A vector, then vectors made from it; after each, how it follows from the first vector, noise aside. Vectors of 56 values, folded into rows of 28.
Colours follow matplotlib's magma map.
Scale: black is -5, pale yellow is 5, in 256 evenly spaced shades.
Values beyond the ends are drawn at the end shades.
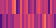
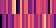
scaled up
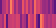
reversed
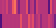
partly zeroed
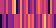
scaled up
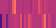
partly zeroed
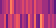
reversed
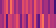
reversed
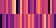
scaled up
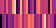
scaled up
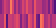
reversed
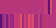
partly zeroed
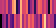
scaled up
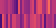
sign-scrambled
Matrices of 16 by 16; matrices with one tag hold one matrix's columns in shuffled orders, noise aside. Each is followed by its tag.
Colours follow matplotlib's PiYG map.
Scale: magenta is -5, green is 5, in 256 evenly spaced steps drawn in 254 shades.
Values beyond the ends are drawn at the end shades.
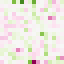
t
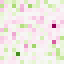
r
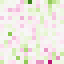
t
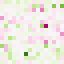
r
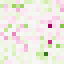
r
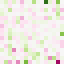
t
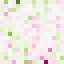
t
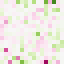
t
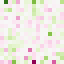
t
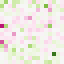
r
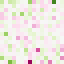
t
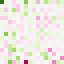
t
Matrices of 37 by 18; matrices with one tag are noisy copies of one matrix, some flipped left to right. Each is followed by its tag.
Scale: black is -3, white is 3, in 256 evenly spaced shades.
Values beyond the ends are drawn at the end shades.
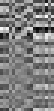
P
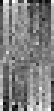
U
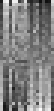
U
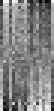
U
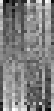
U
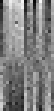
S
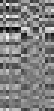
P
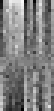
S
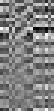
P
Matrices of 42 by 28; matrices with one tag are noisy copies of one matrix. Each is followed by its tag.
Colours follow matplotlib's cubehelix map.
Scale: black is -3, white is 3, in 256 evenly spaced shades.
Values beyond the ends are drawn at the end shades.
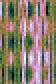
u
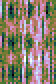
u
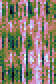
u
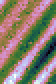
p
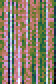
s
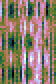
u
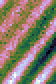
p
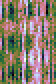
u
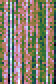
s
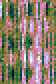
u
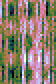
u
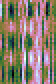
u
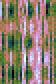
u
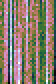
s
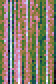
s
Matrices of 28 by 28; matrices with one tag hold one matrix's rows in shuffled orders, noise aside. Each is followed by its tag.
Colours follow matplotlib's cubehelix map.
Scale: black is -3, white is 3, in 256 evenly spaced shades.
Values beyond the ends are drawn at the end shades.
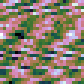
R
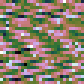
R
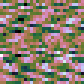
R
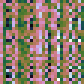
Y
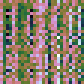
Y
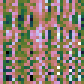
Y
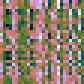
Y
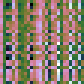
Y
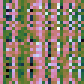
Y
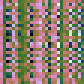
Y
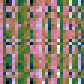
Y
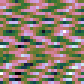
R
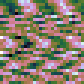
R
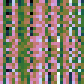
Y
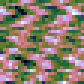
R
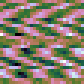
R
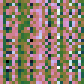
Y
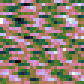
R
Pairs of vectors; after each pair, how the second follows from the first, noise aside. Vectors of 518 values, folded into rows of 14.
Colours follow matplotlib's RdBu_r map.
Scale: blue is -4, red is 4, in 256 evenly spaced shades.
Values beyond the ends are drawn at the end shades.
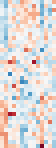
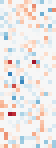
partly zeroed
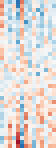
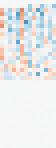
partly zeroed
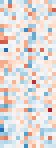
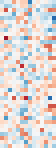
reversed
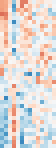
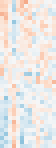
shrunk
